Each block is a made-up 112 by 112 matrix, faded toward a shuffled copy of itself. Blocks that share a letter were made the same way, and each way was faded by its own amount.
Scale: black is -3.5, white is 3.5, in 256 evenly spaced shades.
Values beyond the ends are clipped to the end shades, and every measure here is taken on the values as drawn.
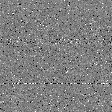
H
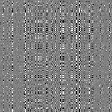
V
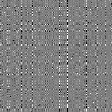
V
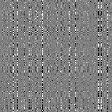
V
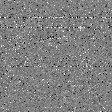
H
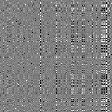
V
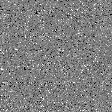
H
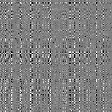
V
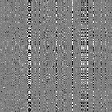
V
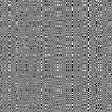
V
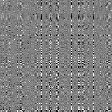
V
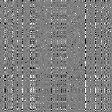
V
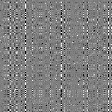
V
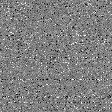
H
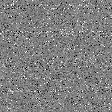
H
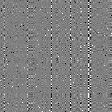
V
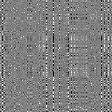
V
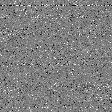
H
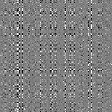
V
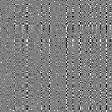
V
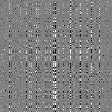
V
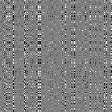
V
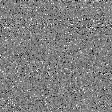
H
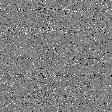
H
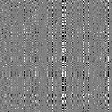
V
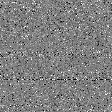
H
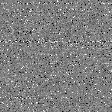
H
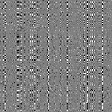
V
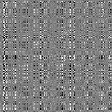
V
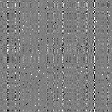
V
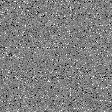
H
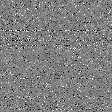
H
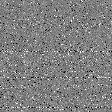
H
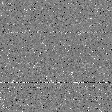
H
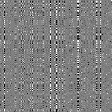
V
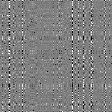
V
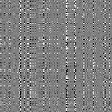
V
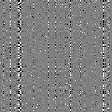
V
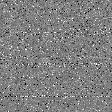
H
